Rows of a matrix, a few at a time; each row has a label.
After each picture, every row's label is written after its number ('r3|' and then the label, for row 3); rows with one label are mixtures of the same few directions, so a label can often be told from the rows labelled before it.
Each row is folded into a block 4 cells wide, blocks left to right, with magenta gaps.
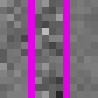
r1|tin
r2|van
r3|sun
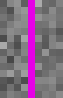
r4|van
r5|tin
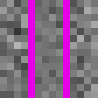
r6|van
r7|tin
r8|van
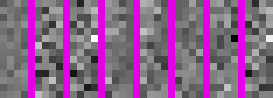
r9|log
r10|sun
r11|tin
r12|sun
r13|sun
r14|sun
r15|tin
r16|tin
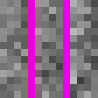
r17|sun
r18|sun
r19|sun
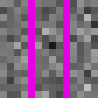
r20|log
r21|van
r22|tin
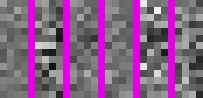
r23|tin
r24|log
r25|tin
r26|sun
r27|tin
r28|log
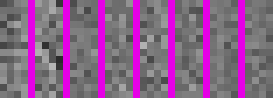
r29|log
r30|sun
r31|tin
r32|tin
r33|van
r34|tin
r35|log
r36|log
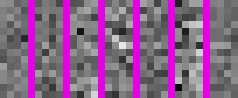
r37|tin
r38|tin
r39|van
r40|van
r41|log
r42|log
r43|log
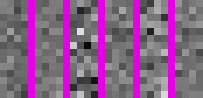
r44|van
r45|van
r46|van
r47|tin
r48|van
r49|tin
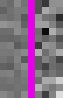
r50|van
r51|van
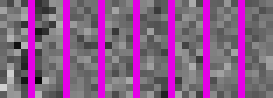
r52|log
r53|sun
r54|van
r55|van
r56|van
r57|sun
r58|sun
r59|sun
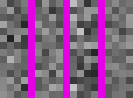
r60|van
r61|tin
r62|log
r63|van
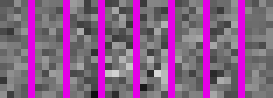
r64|sun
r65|log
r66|van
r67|sun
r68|log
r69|tin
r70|sun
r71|log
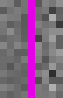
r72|log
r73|tin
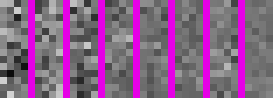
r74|sun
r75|van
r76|log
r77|tin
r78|log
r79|tin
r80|sun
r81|van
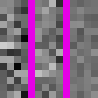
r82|log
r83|sun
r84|van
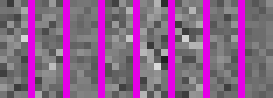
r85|tin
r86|sun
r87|log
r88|tin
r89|sun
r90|van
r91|tin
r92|sun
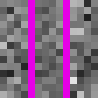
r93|sun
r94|sun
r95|sun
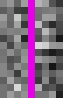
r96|tin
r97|log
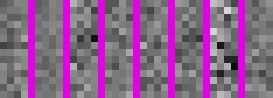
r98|log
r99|van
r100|tin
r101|van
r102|van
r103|tin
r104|sun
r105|tin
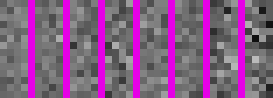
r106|van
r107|tin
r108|van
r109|sun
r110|van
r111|van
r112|sun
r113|van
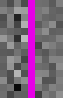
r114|tin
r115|sun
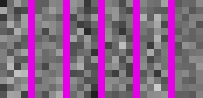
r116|log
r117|van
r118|van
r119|van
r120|tin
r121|sun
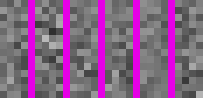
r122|log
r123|van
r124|log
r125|log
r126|sun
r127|log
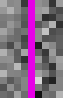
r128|sun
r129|sun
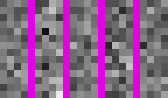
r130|log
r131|van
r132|van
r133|sun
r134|van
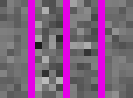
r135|tin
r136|van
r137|log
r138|van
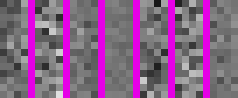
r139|sun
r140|van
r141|log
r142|sun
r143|sun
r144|log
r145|van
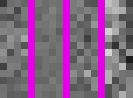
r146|tin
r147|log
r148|tin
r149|sun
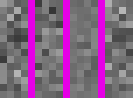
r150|tin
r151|tin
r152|log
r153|tin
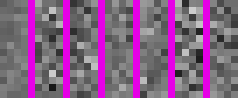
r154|sun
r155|tin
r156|sun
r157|tin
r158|sun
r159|tin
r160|van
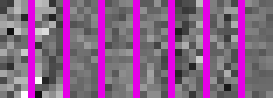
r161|van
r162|sun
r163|van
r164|log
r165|log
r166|sun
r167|tin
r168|log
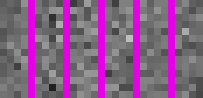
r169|sun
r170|tin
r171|log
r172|tin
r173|tin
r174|van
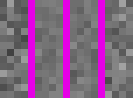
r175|tin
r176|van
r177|sun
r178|sun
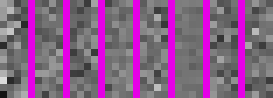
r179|sun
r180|sun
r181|sun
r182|log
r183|tin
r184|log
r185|van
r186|van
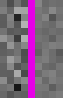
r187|tin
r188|tin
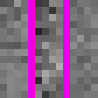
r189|log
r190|sun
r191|van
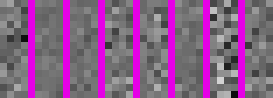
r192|tin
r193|van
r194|tin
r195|van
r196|tin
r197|log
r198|log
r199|van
